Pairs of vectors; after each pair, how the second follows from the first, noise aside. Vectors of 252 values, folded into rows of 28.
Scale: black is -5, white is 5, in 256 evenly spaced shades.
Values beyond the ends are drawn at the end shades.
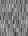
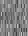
shuffled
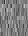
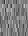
copied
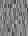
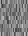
shuffled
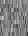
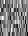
scaled up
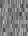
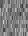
copied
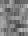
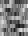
scaled up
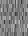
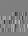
partly zeroed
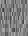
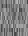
shuffled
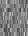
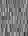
sign-scrambled
